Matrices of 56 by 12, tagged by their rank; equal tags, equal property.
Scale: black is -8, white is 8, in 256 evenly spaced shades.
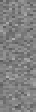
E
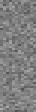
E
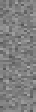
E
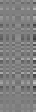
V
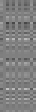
V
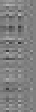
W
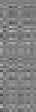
W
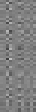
W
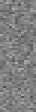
E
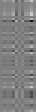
V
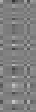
V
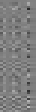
W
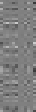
W
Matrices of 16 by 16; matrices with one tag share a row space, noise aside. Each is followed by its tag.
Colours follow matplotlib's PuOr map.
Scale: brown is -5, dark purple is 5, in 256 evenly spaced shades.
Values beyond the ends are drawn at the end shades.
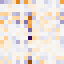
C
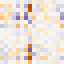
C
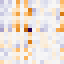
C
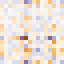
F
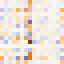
C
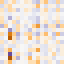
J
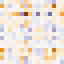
F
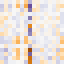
C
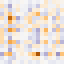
J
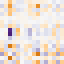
J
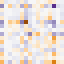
F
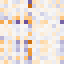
C
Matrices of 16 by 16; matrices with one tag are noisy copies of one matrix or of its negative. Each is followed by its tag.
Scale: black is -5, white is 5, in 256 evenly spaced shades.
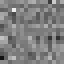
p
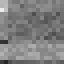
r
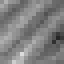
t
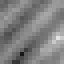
t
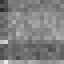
r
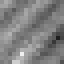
t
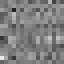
p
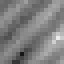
t
